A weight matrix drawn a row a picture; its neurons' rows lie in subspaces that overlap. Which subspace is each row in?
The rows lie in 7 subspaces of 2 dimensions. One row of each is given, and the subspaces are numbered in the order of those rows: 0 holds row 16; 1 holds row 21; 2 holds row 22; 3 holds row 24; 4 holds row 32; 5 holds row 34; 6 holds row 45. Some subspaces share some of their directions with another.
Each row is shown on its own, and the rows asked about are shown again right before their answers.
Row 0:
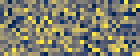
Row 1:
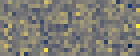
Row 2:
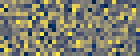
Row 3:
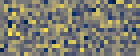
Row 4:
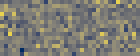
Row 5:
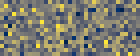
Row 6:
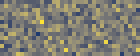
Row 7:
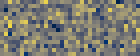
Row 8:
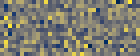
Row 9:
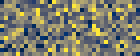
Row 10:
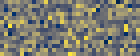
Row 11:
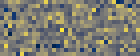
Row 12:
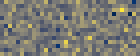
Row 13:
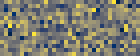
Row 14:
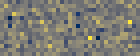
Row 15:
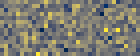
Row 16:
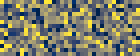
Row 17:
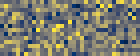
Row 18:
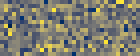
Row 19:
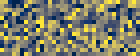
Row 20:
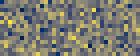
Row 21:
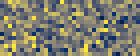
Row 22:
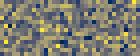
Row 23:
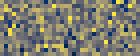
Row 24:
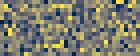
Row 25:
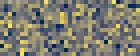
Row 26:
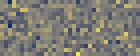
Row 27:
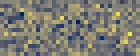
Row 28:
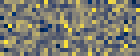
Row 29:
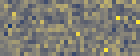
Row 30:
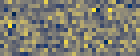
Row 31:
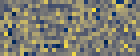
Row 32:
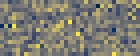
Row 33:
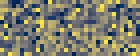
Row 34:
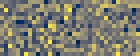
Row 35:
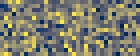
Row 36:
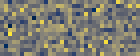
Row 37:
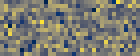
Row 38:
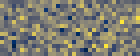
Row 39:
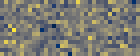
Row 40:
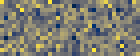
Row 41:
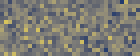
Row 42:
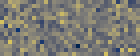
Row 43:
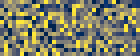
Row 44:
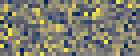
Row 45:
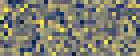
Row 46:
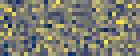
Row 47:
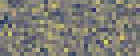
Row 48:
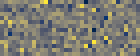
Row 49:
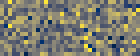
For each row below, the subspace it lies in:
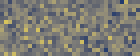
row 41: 3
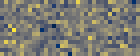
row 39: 2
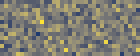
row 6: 0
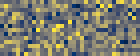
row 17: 4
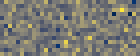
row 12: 2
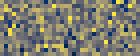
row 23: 3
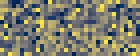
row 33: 6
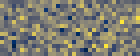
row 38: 1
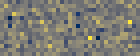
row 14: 5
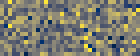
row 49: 3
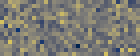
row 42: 6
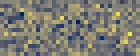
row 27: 4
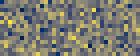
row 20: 4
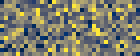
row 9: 0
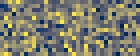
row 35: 1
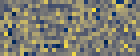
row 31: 3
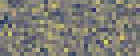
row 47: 1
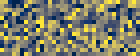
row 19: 6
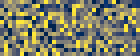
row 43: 5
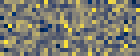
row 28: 2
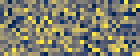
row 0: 3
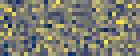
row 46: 1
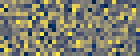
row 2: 5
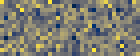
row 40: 0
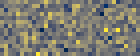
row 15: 5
